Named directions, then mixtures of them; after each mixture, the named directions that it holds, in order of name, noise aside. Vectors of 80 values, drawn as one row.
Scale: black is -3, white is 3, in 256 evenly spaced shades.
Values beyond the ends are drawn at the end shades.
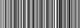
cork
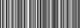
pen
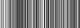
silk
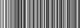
cork, pen, silk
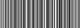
cork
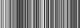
silk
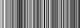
pen, silk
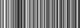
cork, pen, silk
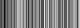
pen, silk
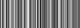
pen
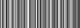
pen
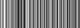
cork, pen, silk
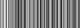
cork, pen, silk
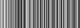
cork, pen, silk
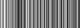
cork, pen, silk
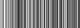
cork, pen, silk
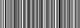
cork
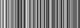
cork, pen, silk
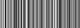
cork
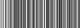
cork, silk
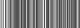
cork, silk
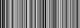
cork, pen, silk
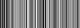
cork, pen, silk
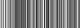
cork, silk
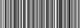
cork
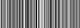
cork, pen, silk
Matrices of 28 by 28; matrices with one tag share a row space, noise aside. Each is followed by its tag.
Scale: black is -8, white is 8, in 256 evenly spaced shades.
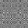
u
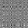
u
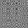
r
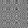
r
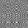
r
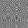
r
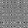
u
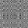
u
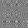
r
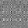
u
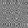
r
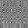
u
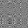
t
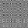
u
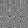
t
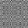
u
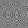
r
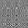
r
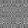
u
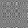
r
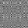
u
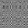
u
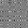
t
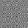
r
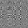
t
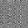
t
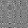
t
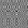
r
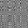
t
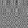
r
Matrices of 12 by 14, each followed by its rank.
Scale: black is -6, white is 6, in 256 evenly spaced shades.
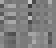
two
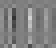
one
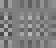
one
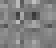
two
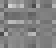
two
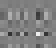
one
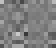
two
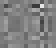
two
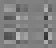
one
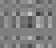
one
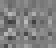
two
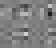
two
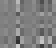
one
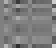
one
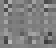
two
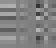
one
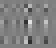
one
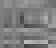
two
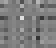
two
